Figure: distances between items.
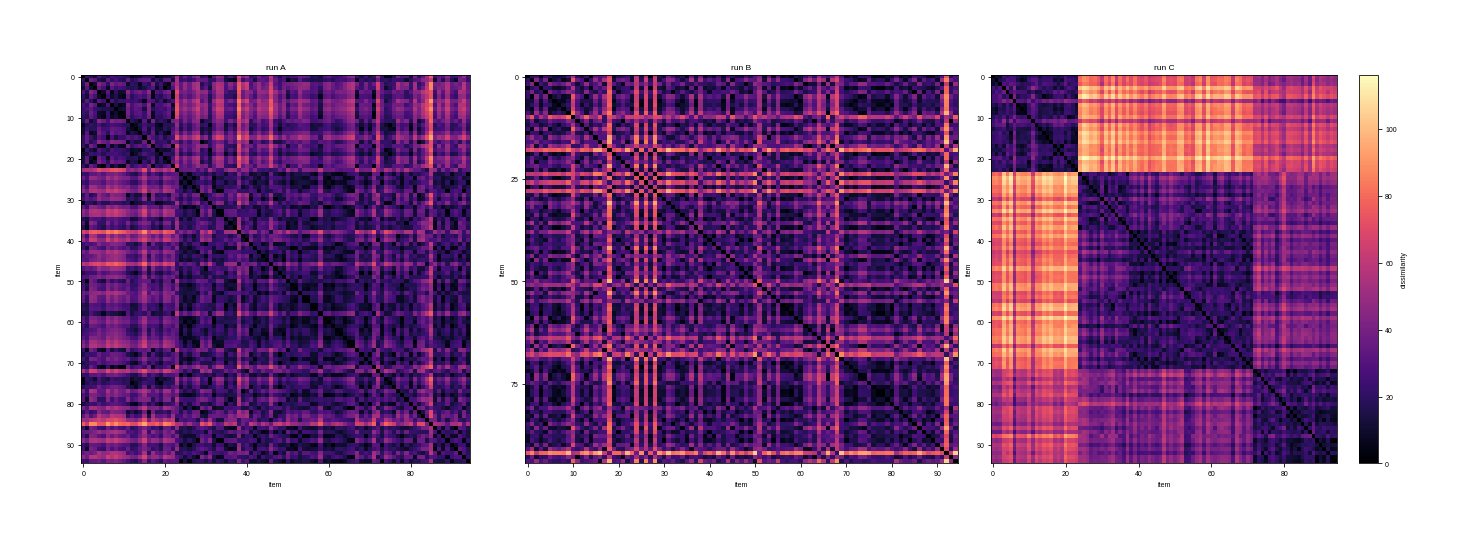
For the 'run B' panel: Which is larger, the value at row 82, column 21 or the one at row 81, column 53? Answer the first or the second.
the second
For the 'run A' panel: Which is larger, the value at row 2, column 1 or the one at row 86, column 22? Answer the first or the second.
the first
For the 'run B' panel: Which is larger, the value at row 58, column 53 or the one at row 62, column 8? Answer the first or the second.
the second
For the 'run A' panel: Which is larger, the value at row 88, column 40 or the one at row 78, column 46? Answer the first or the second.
the second
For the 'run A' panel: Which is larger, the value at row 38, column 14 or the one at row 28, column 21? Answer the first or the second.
the first
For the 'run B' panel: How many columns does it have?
95
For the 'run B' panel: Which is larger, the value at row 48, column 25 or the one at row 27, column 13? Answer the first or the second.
the first
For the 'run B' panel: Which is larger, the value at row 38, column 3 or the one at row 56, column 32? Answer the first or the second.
the first
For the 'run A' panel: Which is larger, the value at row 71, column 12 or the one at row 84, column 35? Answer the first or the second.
the second
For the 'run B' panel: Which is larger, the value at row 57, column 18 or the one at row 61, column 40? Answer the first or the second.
the first
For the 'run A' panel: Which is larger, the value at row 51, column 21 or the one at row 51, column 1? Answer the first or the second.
the first
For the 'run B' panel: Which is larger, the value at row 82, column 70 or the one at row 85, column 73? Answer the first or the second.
the second
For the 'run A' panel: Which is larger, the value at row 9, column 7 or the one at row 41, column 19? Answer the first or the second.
the second
